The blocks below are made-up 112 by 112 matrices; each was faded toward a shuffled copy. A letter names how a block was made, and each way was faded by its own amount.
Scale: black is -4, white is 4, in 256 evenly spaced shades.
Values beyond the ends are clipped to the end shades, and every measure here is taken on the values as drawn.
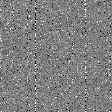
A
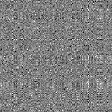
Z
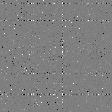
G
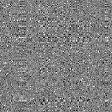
Z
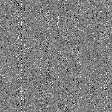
A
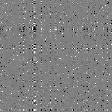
G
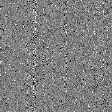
A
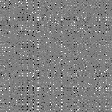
G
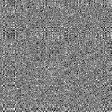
Z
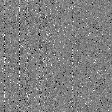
A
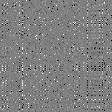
G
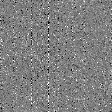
A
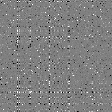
G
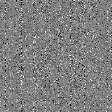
A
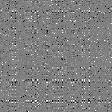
G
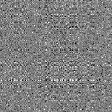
Z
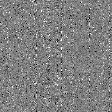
A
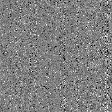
A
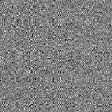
Z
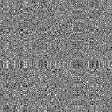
Z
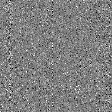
A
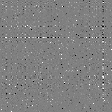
G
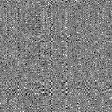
Z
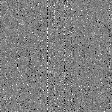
A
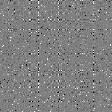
G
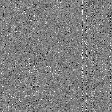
A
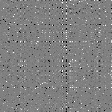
G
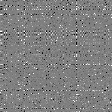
G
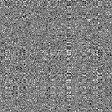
Z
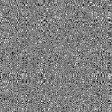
Z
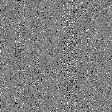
A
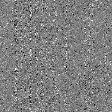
A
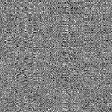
Z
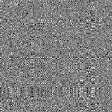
Z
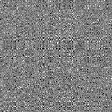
Z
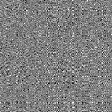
Z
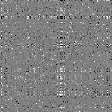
G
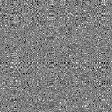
Z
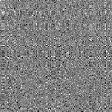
Z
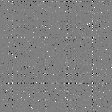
G
